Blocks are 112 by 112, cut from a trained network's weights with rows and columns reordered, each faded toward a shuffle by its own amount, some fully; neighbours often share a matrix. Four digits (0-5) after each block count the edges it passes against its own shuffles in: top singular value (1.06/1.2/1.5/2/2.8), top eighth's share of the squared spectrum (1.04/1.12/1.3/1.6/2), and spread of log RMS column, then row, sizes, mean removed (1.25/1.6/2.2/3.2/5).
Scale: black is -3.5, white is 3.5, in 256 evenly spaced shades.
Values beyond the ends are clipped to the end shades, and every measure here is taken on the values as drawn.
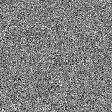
3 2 0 1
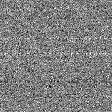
3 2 0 1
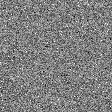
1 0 0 0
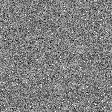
1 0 0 0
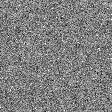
1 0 0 0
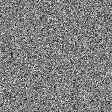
1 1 0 0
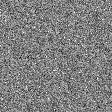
0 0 0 0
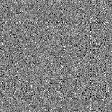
3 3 2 2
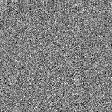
3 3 1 1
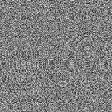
4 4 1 2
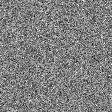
0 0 0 0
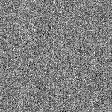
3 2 0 0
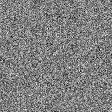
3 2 0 0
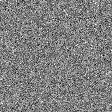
1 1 0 0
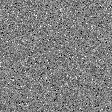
1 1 0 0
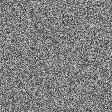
0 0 0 0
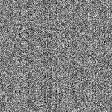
3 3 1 1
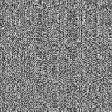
4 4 1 2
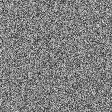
2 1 0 0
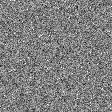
0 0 0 0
